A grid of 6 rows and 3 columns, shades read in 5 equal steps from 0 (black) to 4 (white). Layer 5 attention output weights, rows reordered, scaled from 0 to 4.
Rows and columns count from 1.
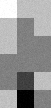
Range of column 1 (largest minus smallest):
2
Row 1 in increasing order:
3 3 4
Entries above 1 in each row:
3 3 3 3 2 2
